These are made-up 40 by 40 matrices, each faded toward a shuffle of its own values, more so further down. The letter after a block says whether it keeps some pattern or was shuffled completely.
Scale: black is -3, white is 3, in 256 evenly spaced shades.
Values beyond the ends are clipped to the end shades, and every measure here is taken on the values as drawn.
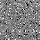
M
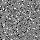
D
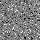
D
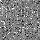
M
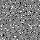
M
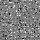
M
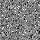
M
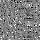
M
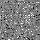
M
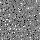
D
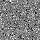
D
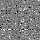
M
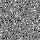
M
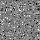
M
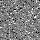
D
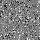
D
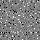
M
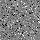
D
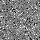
D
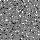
D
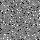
D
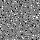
D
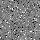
D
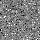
D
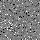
D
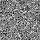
M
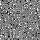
M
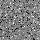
D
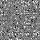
M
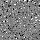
D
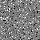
D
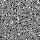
D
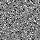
D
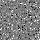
M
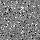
D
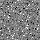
M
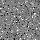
D
